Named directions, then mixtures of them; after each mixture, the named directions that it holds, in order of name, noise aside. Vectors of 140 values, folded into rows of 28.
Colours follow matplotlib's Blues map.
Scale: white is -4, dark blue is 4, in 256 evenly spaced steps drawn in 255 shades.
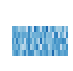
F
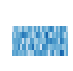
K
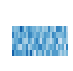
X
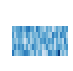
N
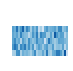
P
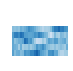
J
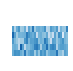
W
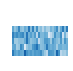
J, N, W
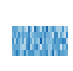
F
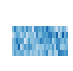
F, J, W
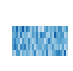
P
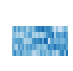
J, P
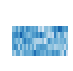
J, P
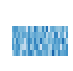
F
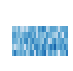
N, P, W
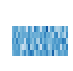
F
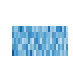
X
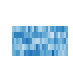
F, J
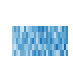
P, X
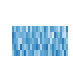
F, P, W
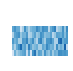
X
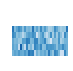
K, W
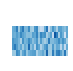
F, P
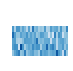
P, W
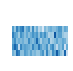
P, W, X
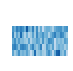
F, N, P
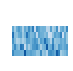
N, W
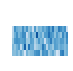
K, N, W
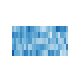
J, N, X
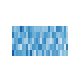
X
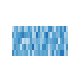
K, X
